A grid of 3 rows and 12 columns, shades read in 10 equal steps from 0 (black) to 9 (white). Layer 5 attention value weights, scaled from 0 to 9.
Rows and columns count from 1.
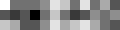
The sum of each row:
66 42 66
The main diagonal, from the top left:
9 2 3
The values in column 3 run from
3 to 4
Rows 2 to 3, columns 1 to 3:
3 2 3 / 7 6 3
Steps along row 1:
down same same up up down down up down up down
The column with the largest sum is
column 6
